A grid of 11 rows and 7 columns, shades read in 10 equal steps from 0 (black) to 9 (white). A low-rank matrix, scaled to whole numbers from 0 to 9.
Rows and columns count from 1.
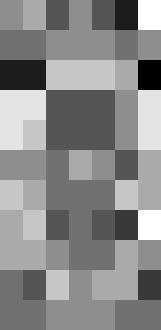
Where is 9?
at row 1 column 7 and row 8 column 7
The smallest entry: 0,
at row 3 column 7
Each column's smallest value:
1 1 3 3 3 1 0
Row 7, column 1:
7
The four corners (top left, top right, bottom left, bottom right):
5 9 4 4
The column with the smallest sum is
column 5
